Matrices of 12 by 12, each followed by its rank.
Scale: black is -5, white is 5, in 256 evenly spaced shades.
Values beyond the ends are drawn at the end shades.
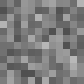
full rank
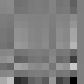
one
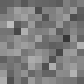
full rank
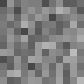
full rank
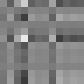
one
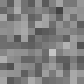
full rank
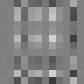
one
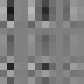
one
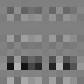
one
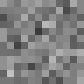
full rank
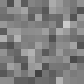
full rank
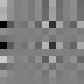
one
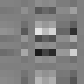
one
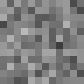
full rank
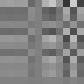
one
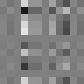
one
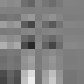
one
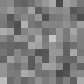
full rank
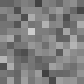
full rank
